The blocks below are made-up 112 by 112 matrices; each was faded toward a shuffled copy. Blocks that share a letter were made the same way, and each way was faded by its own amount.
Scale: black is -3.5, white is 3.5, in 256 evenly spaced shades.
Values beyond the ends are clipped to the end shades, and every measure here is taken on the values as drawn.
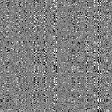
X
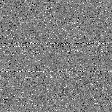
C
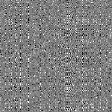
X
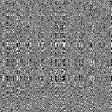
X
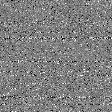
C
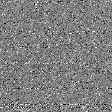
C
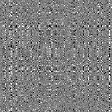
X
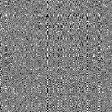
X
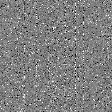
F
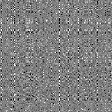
X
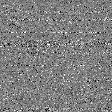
C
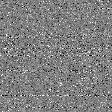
C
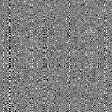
X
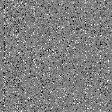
F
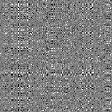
X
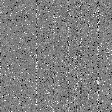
F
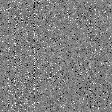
F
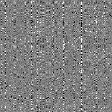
X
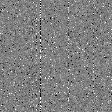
F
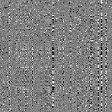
X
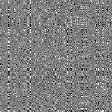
X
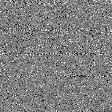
C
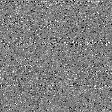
C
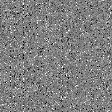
F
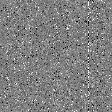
F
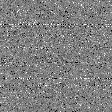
C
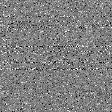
C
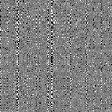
X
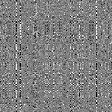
X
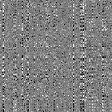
X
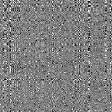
X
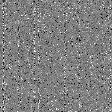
F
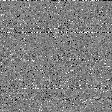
C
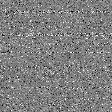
C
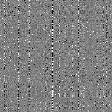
X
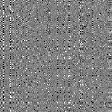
X
